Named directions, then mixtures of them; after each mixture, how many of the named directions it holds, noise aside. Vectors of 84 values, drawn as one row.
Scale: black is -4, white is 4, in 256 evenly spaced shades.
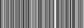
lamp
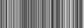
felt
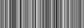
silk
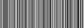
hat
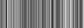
one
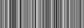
one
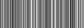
three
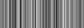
one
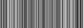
two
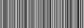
one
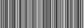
two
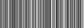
three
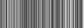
one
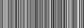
one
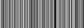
one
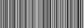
two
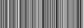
three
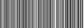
two
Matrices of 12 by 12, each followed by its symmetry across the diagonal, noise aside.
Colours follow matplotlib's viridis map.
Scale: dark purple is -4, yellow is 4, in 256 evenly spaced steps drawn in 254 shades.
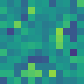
antisymmetric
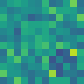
symmetric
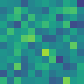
neither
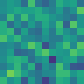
neither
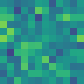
neither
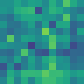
antisymmetric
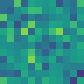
symmetric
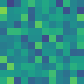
antisymmetric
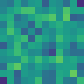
symmetric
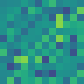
symmetric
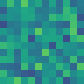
antisymmetric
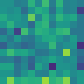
antisymmetric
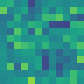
neither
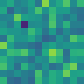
symmetric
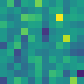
neither
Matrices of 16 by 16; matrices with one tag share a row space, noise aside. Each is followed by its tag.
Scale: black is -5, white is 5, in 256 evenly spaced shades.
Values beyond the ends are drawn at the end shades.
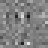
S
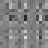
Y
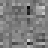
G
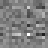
G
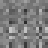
Y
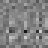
Y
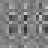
Y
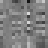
G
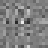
S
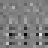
Y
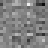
G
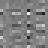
G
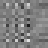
S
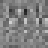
Y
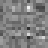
G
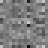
G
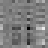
G
